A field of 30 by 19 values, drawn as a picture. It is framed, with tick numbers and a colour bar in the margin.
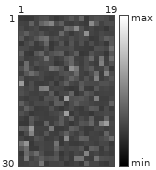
Grain: fine. Seam: none. Mirror symmetry: none. Odd rows or columns: none. Stripes: none. Average level on the scale: 30%. Histogram: skewed, a long tail of high values.
